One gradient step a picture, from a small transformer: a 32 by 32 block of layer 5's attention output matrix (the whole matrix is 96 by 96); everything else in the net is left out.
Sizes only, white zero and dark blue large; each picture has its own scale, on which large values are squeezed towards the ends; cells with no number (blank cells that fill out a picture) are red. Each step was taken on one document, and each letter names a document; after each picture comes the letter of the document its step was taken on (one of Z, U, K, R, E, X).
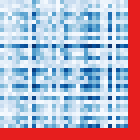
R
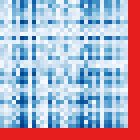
R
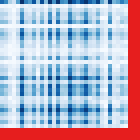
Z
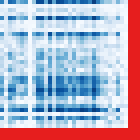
Z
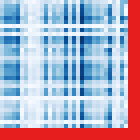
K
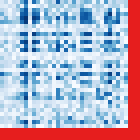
R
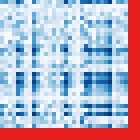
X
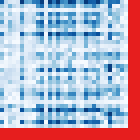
Z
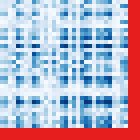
X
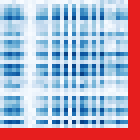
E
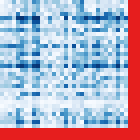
E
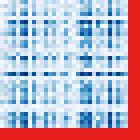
R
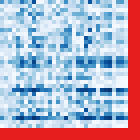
R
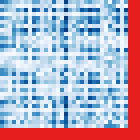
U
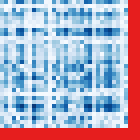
X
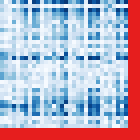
U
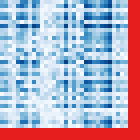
X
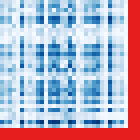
Z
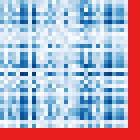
R
